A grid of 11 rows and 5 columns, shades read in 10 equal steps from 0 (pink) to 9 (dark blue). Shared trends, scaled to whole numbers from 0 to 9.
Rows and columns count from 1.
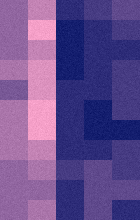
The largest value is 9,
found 6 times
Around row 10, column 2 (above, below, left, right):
3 3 4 8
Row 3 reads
4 2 9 8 8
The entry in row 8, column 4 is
8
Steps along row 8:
down up same down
